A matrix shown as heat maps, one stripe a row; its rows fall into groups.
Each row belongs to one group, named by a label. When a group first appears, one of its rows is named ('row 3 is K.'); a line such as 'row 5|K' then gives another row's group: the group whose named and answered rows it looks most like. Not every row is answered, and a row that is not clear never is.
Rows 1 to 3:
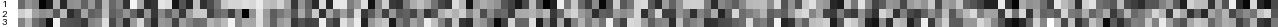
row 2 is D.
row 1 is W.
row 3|W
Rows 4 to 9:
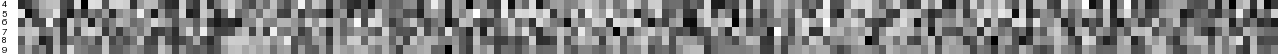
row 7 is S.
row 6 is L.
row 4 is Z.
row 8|W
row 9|W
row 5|Z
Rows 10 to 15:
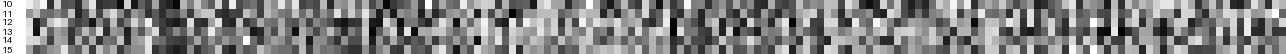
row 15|Z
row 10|D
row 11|D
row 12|Z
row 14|S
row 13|Z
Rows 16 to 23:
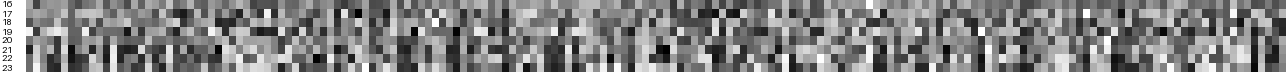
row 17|S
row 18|L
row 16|Z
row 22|W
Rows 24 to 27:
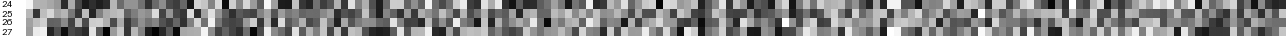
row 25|Z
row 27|D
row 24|D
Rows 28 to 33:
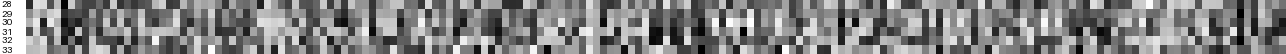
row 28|D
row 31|L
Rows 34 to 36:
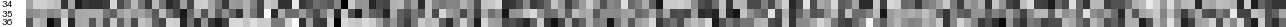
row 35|S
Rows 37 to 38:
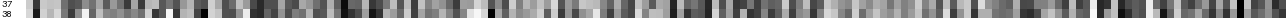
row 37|Z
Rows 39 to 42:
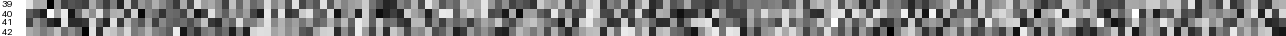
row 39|D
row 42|L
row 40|Z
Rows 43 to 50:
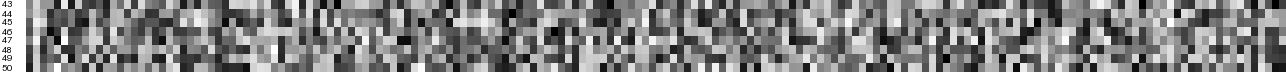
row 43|W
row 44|D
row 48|L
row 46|W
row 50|L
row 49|W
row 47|W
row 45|D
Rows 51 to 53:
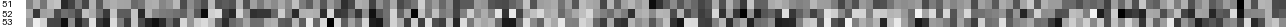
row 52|Z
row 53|D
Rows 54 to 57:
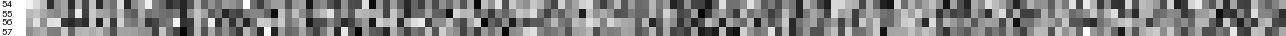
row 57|S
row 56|L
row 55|S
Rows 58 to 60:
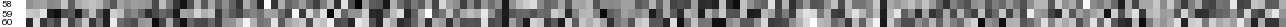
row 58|S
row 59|D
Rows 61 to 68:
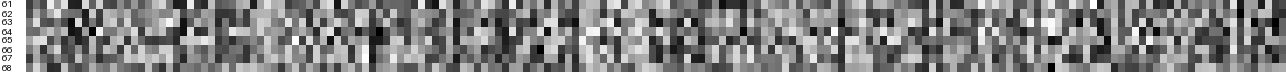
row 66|L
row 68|W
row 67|L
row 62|L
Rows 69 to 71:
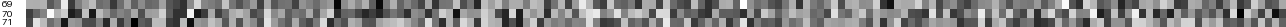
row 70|Z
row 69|S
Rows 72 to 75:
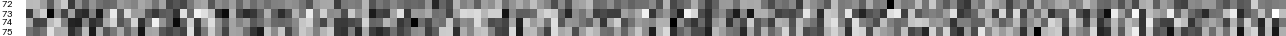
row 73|D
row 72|S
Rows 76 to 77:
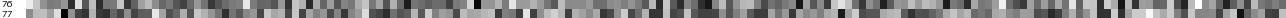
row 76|S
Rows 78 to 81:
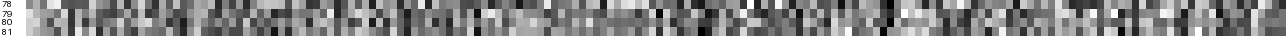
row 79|S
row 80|S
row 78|L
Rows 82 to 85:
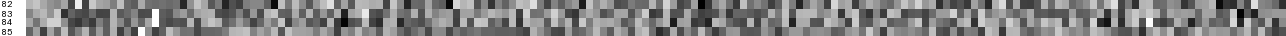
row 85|W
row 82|S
